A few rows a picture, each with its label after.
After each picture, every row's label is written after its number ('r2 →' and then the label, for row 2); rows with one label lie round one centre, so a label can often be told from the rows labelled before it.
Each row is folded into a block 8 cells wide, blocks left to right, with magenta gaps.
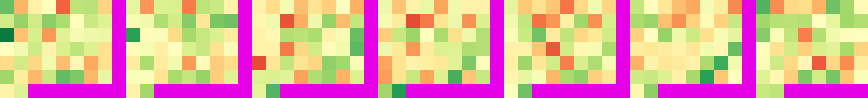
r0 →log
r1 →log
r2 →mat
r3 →mat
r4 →mat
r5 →mat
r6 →log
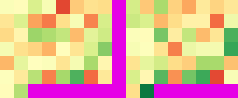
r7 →mat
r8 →mat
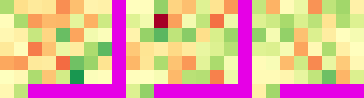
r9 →mat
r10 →mat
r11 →log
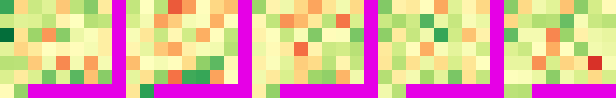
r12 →log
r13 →mat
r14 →mat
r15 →log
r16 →log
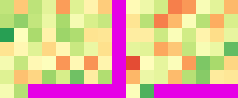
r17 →log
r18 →mat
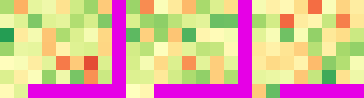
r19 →log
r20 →log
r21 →mat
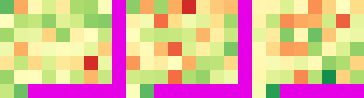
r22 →log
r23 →mat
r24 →mat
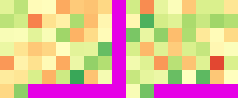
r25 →mat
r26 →log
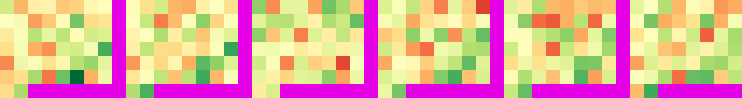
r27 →mat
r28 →mat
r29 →log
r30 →mat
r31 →mat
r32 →mat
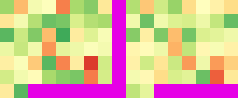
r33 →log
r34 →log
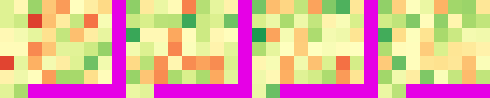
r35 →mat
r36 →log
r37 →log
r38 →log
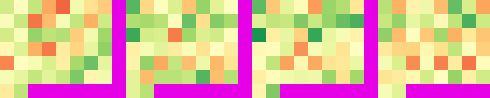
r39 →mat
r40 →log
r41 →log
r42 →log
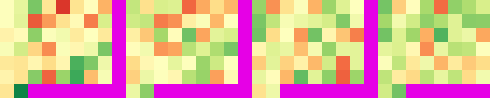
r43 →mat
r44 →mat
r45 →log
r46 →log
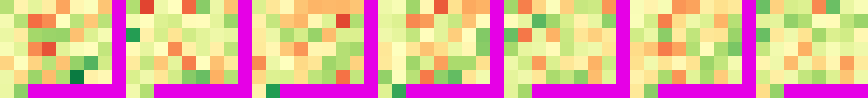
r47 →mat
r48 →log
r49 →mat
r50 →mat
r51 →log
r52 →mat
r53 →log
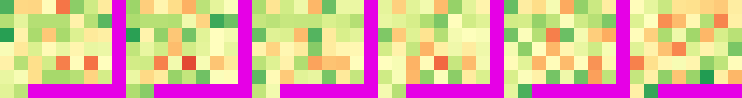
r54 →log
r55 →log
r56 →log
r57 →log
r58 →log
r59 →mat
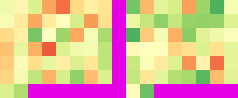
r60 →mat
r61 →log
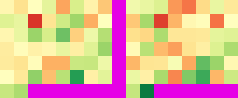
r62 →mat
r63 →mat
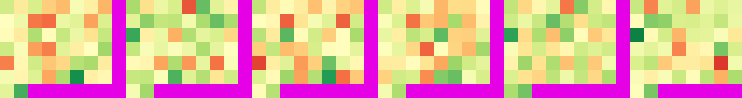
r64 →mat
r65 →log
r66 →mat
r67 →mat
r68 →log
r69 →log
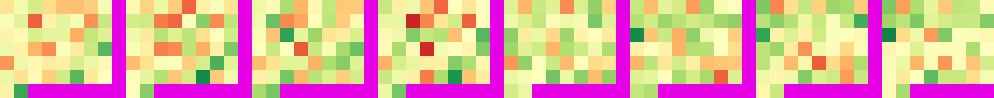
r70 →mat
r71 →mat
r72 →mat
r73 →mat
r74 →log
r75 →log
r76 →log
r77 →log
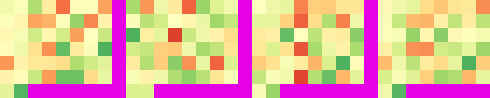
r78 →mat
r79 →log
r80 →mat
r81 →mat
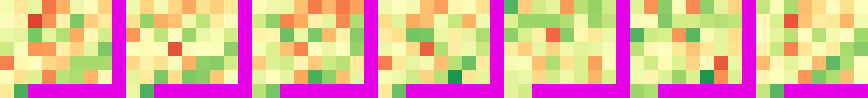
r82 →mat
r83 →mat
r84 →mat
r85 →mat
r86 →log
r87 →log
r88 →mat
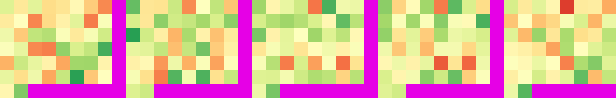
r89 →mat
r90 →log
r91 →log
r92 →log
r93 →mat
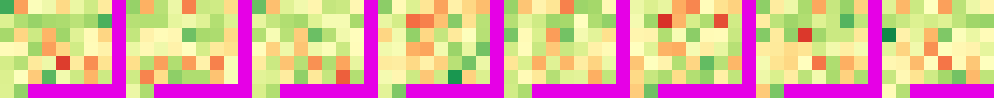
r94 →log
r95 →log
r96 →log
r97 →mat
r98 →log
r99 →mat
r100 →log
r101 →log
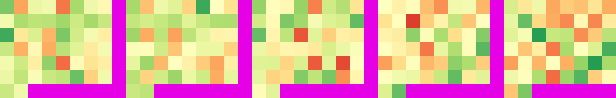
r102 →log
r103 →log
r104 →log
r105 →mat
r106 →mat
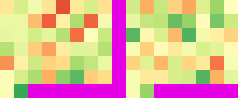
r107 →mat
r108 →log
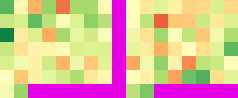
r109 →log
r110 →mat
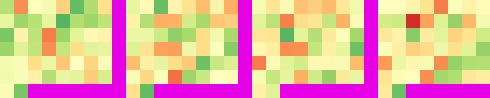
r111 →log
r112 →mat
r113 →mat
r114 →mat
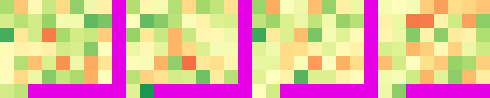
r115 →log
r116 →log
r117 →log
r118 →mat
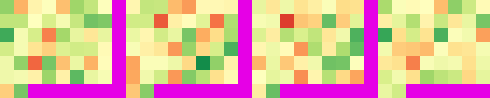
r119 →log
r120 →mat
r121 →mat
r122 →log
